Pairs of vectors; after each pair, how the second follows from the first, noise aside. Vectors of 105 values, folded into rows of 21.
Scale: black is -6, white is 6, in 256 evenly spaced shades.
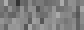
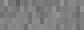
shrunk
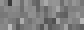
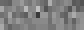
wrapped around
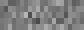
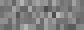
reversed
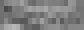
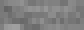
shrunk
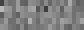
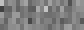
negated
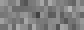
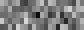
scaled up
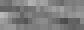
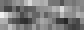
scaled up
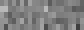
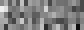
scaled up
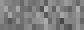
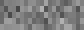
negated
